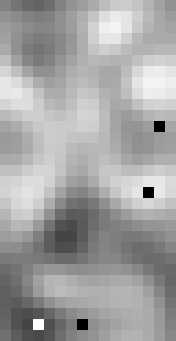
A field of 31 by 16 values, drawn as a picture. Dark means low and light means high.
Values change most from cell to cell in the middle right. The top right is the ninth with the highest average. Four lone cells stand out: one far higher and three far lower than their neighbours. No single row or column stands out from its neighbours. The field is mottled with small blotches.
